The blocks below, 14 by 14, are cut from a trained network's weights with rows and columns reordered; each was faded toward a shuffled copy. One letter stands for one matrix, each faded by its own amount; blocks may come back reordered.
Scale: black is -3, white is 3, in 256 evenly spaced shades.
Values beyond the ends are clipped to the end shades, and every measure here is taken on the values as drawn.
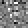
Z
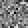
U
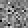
Z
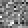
Z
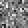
U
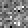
Z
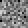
Z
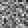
U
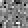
Z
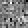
Z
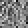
U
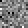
Z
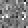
Z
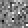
Z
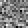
U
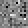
Z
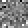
Z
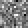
Z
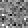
Z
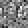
U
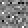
Z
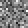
U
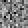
U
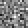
U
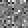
Z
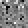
Z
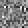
Z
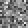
U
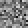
Z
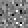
Z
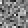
U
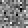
U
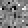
Z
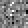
Z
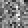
U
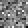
Z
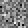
U
